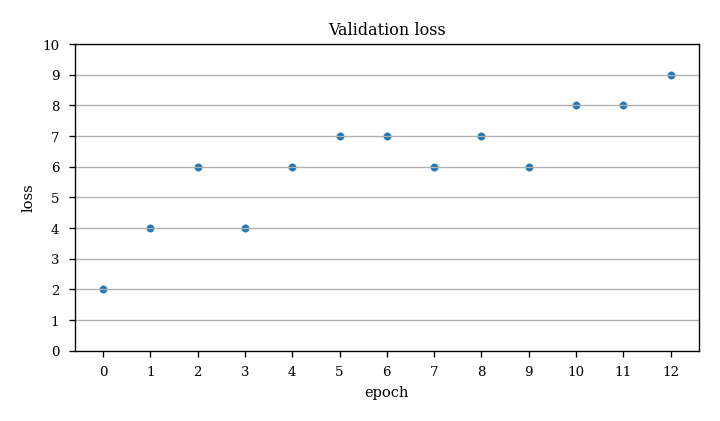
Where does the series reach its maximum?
12
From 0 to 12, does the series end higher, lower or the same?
higher
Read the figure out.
Title: Validation loss
x-axis: epoch, ticks 0 1 2 3 4 5 6 7 8 9 10 11 12
y-axis: loss, ticks 0 1 2 3 4 5 6 7 8 9 10
Values:
2 4 6 4 6 7 7 6 7 6 8 8 9
